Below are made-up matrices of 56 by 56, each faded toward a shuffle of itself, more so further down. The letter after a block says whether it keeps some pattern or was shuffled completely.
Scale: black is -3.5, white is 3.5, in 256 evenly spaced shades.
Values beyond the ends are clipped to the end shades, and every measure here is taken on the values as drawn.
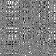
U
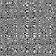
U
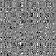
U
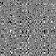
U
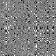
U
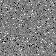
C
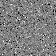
C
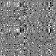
U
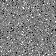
C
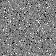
C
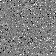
C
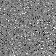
C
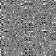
U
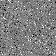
C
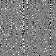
U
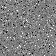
C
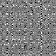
U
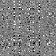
U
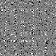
U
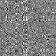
U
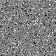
C
